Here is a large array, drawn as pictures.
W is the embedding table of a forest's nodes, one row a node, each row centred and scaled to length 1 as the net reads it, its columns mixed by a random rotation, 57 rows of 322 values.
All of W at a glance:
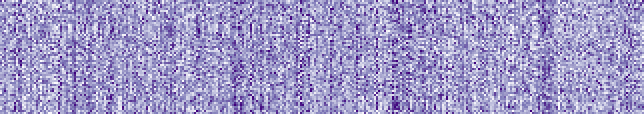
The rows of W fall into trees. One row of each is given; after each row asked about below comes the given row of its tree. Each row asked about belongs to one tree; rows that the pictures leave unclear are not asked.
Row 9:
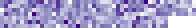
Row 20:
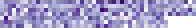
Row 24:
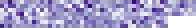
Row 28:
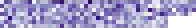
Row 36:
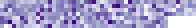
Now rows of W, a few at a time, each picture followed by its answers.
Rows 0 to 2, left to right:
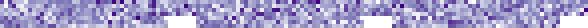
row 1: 20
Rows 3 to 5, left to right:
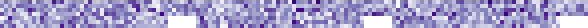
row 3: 28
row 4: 20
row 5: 20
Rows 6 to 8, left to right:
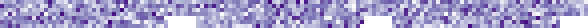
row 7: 28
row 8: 9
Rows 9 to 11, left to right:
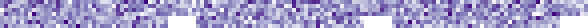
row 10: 20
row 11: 9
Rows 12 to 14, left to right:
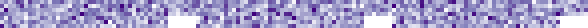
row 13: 28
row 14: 28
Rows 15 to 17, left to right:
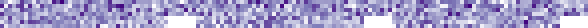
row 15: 28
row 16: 28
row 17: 9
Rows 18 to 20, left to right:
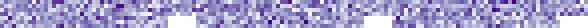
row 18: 28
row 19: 36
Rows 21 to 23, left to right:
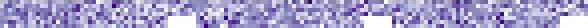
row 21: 36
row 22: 20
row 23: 36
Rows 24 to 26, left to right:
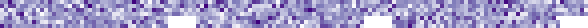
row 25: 28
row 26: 20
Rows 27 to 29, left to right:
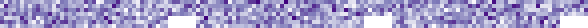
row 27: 36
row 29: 28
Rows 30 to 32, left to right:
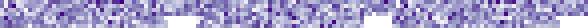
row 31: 28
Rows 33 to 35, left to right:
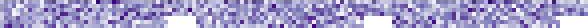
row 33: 20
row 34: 9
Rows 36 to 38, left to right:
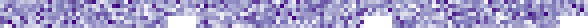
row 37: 28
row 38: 20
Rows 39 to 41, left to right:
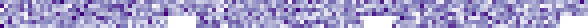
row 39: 28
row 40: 20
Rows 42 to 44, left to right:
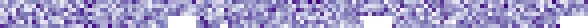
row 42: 24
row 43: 20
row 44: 24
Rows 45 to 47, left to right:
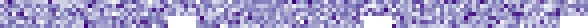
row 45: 24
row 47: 28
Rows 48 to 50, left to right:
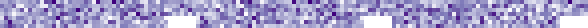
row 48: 20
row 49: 20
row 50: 36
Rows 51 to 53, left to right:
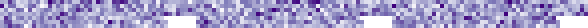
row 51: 20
